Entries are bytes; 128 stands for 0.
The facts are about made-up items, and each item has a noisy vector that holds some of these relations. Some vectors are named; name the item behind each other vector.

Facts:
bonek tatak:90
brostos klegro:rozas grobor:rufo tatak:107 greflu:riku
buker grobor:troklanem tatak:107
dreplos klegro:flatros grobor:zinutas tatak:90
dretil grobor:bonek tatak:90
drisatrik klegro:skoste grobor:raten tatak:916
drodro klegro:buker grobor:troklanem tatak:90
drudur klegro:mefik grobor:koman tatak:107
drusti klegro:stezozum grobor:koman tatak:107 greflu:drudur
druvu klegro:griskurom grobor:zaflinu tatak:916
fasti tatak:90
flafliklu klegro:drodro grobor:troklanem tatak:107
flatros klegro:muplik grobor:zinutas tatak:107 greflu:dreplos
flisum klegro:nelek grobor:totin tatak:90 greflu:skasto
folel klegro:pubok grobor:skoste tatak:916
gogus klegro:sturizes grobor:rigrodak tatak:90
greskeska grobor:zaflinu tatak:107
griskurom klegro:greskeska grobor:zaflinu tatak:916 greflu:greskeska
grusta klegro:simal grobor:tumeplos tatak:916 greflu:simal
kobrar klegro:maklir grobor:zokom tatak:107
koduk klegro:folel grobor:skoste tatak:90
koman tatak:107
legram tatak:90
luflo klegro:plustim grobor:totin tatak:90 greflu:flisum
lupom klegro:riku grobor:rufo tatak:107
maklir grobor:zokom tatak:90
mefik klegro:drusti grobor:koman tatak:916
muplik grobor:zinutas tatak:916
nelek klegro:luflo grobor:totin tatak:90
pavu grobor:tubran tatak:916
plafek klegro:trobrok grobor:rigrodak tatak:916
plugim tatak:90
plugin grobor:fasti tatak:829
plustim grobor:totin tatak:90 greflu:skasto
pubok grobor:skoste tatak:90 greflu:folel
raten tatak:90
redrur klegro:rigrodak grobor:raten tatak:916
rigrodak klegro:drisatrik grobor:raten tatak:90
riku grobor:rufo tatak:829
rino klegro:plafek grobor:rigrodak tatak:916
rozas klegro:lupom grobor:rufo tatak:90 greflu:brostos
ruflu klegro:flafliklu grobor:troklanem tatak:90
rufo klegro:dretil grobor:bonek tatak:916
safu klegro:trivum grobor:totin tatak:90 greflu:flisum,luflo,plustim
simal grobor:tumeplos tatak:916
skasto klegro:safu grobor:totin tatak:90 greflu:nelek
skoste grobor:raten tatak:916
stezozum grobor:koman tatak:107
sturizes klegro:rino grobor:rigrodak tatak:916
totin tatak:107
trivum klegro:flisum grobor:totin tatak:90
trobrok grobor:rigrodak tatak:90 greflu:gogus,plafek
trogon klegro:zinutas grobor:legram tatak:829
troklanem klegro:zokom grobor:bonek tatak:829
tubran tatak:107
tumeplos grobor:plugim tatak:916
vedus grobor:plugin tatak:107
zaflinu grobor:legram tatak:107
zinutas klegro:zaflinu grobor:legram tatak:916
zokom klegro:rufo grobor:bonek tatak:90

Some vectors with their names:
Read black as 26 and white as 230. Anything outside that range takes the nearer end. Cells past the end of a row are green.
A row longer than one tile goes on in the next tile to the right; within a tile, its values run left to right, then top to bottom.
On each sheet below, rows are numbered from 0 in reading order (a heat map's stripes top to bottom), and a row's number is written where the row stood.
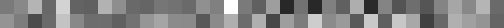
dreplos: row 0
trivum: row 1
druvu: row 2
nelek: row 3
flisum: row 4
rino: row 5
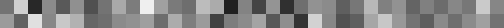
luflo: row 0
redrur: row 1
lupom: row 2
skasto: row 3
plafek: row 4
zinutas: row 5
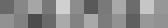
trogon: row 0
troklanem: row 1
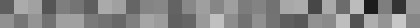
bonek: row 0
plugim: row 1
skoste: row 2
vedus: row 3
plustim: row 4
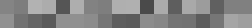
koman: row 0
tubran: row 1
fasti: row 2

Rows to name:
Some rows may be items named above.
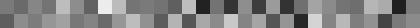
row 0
zinutas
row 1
trobrok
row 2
plustim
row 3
skasto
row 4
lupom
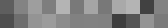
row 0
drisatrik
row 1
zaflinu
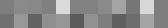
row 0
griskurom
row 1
trogon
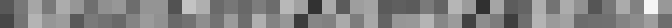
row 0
sturizes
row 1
plugin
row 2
pubok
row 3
flafliklu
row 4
drodro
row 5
flafliklu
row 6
folel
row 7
redrur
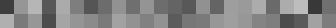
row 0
ruflu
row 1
rufo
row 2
simal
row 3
greskeska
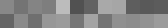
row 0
muplik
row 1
dretil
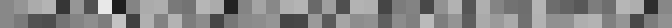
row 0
drusti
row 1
safu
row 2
lupom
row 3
flatros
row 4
rozas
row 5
ruflu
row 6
riku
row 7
lupom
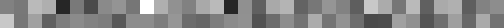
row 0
buker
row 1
grusta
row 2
stezozum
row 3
rigrodak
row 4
drudur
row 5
rigrodak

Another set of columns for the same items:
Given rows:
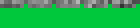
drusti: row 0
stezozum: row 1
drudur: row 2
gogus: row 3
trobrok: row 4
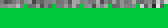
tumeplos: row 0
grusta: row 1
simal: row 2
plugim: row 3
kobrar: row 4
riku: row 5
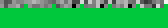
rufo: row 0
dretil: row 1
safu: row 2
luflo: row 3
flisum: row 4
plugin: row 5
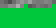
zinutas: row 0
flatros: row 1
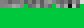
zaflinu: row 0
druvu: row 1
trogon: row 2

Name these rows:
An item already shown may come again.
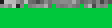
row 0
nelek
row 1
drisatrik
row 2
stezozum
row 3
rigrodak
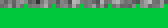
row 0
druvu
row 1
skoste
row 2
folel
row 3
rino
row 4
pubok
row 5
dreplos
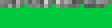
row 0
muplik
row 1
plafek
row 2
rozas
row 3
drusti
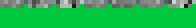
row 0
stezozum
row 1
rufo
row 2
skasto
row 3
stezozum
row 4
flatros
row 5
stezozum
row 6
plustim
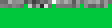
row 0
greskeska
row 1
troklanem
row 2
ruflu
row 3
drodro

